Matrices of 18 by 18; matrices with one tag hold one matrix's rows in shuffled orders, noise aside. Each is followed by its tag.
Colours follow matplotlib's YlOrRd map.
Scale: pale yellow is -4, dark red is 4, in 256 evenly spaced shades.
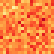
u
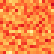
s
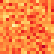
u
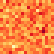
u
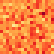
u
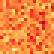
u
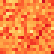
s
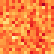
u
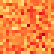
u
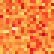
u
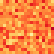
s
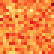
s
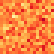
u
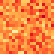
u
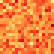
s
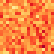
u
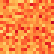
s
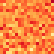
s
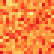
s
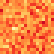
u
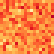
s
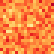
s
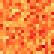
u
